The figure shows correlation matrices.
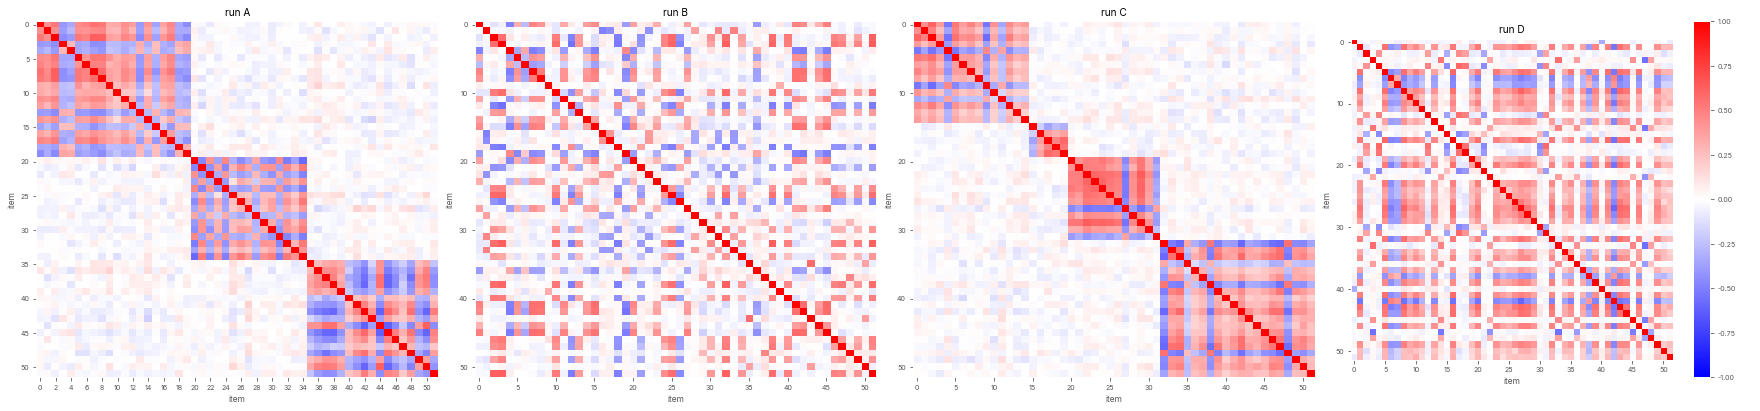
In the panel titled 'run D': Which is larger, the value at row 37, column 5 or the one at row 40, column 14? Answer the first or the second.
the first
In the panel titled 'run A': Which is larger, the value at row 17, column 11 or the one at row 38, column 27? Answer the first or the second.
the first
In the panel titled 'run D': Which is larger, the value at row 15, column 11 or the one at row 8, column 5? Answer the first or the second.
the second
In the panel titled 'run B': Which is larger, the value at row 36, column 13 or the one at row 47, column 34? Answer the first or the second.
the second
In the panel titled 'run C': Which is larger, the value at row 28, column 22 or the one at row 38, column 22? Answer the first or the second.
the first
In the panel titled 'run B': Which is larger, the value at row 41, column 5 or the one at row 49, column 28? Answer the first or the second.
the first
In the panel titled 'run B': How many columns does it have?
52
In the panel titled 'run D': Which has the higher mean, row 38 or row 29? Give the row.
29
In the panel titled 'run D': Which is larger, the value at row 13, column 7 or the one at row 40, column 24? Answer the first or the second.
the second
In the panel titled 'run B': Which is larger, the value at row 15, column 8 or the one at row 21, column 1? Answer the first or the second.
the first
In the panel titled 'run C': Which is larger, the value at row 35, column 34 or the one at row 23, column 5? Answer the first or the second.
the second
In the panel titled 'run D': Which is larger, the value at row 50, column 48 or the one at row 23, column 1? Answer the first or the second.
the second
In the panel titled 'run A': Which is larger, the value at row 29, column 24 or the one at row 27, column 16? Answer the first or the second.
the second
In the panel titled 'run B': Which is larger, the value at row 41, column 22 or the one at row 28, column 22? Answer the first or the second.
the first
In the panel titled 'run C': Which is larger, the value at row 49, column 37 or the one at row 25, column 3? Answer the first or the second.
the first
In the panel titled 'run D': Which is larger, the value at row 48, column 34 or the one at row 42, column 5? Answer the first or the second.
the first
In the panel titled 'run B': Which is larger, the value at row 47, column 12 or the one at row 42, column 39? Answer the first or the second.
the second
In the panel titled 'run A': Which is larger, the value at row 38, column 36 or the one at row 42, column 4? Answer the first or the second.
the first
